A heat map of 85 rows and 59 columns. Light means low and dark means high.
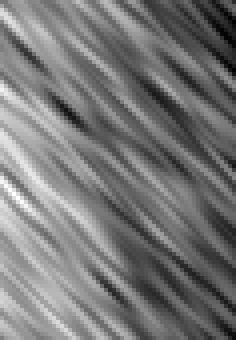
Slope: up to the right. Grain: diagonal, down to the right. Odd rows or columns: none. Histogram: bell-shaped. Lone odd cells: none.
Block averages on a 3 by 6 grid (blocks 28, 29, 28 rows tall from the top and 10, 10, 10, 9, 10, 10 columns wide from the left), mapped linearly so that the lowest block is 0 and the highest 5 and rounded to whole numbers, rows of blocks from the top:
1 2 3 3 4 5
0 1 3 3 4 4
1 1 2 4 4 5
